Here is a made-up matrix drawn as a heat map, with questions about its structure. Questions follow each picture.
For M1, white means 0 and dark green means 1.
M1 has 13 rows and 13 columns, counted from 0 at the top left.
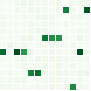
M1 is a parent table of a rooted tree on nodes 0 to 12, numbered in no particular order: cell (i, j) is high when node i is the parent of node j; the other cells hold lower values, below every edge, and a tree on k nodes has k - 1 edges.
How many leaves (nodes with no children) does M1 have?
8
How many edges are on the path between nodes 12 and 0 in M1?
4
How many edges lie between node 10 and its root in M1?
2
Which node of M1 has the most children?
7
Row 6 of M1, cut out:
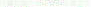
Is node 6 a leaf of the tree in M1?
yes
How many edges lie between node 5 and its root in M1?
3
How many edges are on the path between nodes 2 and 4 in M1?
4
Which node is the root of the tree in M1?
1
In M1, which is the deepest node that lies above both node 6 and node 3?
5
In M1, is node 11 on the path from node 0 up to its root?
no
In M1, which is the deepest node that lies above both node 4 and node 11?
10
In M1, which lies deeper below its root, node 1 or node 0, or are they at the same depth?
node 0
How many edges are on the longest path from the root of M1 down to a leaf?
5
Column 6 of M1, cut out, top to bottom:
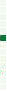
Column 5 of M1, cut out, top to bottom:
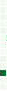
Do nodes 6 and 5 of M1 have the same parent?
no
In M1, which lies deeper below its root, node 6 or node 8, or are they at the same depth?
the same depth
